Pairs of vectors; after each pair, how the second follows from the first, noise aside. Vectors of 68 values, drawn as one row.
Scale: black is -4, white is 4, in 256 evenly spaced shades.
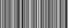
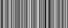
reversed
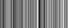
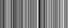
copied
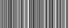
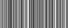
copied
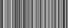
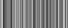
negated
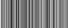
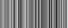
reversed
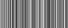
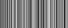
negated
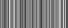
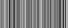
negated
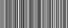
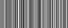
copied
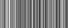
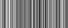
copied
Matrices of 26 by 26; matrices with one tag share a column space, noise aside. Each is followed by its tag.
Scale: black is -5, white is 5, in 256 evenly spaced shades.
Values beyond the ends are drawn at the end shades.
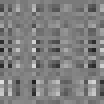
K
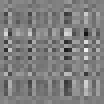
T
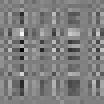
T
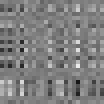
K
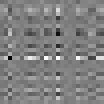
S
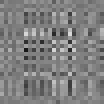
T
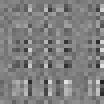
K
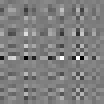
S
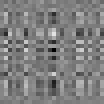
T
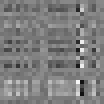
K
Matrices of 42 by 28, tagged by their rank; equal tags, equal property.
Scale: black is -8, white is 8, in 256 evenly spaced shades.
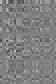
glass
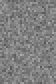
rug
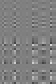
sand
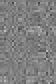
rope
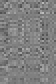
glass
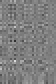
glass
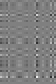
sand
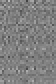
rope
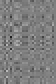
glass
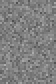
rug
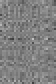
rope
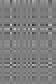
sand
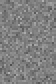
rug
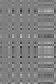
sand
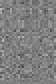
rope
